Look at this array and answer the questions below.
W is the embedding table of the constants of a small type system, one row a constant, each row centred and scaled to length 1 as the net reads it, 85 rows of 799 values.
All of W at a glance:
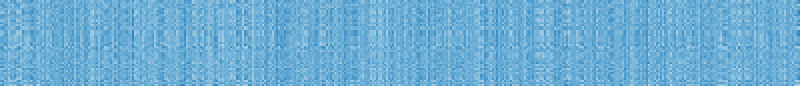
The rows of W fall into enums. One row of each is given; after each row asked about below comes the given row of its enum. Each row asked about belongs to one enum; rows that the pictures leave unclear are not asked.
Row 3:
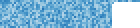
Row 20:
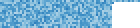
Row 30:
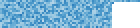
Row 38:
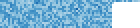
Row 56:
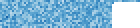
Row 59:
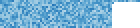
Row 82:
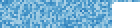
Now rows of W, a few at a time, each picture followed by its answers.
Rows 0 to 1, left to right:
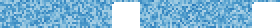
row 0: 20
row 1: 59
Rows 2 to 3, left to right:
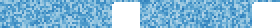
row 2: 20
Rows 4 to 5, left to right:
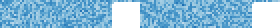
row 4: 82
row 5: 38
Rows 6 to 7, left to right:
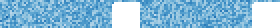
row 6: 56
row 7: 82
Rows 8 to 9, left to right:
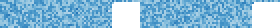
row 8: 38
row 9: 20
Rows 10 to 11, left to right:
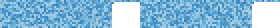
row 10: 30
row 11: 20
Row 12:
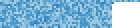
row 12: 20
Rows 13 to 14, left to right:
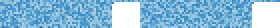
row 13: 20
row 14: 30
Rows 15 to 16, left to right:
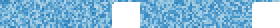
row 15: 3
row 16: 38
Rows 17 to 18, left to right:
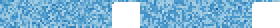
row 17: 59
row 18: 38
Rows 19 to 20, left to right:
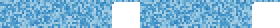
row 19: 20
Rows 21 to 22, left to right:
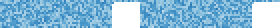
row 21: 20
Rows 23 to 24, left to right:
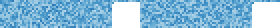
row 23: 59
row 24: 30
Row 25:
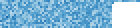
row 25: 56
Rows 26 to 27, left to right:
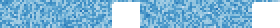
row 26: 82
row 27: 38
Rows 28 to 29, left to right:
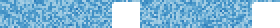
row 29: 82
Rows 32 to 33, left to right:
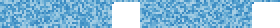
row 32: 20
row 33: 30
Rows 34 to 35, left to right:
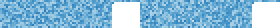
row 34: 30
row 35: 56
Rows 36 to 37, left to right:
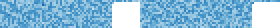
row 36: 38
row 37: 30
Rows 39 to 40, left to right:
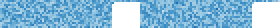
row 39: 30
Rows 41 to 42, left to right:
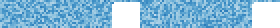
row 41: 30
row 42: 82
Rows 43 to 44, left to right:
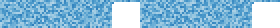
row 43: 30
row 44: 30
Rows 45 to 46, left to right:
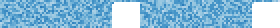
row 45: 30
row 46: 38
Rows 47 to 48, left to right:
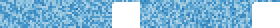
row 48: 3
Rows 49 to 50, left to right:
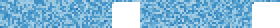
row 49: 38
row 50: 30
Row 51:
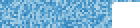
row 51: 82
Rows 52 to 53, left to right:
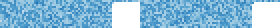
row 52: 38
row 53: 20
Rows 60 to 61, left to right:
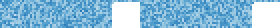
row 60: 82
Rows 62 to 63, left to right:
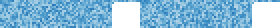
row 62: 59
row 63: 3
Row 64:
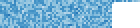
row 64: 38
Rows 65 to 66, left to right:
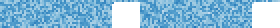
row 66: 38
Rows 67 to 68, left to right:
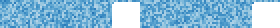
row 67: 3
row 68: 20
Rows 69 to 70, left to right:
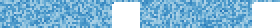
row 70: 82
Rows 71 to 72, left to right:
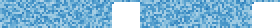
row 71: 30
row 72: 20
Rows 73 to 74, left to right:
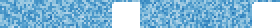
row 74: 3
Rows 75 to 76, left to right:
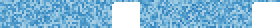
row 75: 20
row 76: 59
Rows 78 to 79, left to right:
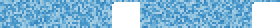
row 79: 30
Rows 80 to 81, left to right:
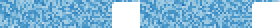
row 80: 38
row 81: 38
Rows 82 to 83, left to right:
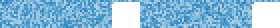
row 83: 20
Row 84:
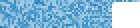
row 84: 38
